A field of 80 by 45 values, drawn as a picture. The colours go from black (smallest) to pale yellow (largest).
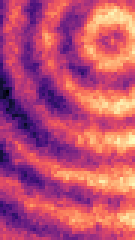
There is an overall slope up to the right. The middle left is the ninth with the lowest average. Concentric rings centre on the top right. There are no lone odd cells.
